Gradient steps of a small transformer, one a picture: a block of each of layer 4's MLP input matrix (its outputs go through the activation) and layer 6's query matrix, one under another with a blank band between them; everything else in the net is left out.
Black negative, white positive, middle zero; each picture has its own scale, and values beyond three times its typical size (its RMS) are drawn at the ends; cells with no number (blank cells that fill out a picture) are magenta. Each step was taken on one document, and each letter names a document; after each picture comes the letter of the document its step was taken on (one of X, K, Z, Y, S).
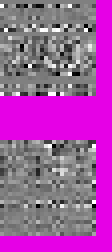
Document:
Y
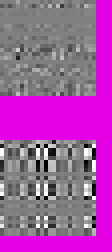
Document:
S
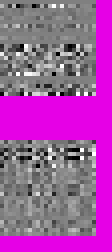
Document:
S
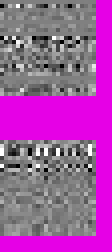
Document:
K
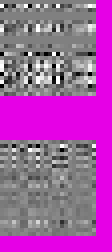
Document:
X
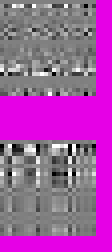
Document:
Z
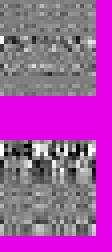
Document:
K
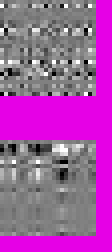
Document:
Z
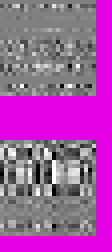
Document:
S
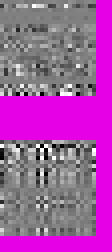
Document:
Y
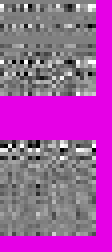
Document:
X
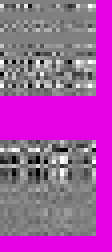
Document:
X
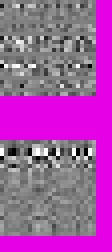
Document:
K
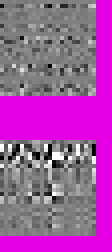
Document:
K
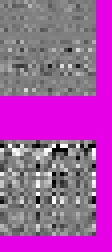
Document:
Y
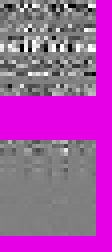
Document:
Z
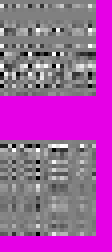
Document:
X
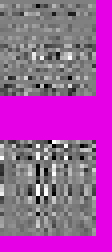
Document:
S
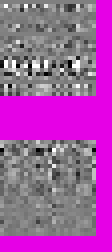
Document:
Y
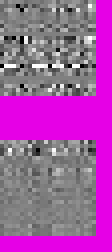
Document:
K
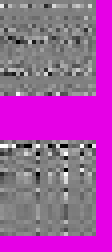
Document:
Z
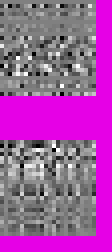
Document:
S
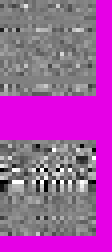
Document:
Y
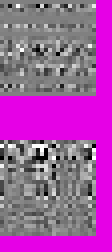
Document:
S
